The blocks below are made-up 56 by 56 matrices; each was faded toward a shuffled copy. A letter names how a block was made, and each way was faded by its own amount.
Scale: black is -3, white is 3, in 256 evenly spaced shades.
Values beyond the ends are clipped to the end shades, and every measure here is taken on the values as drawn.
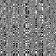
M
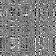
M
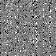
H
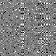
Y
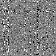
H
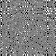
Y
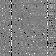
M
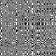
M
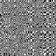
M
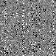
H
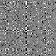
Y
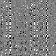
M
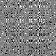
Y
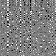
Y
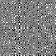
M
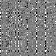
M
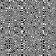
Y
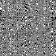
H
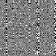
M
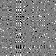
Y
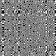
Y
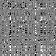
Y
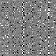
Y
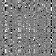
M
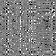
Y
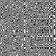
M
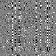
M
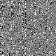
H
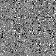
H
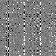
M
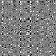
Y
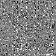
H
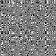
Y
